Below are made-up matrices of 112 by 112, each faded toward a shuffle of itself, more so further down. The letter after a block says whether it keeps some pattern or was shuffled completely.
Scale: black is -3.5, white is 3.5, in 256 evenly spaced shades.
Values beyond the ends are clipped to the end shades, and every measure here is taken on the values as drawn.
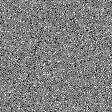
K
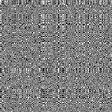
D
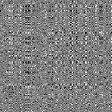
D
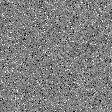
K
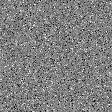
K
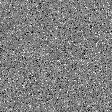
K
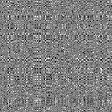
D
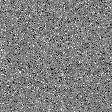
K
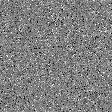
K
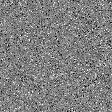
K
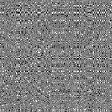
D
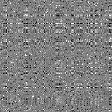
D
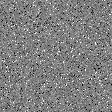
K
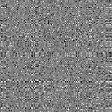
D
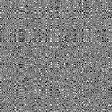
D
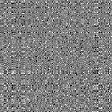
D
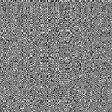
D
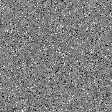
K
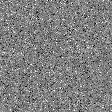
K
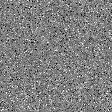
K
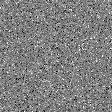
K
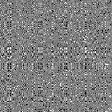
D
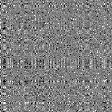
D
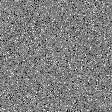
K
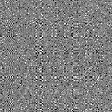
D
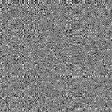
D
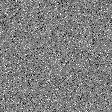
K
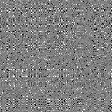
D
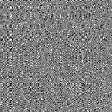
D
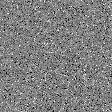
K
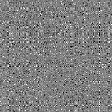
D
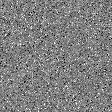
K
